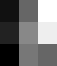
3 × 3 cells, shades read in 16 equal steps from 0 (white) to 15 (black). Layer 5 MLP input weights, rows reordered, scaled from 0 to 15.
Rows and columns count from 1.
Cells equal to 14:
1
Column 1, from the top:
14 13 15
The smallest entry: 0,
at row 1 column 3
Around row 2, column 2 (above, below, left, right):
9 8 13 1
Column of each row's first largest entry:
1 1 1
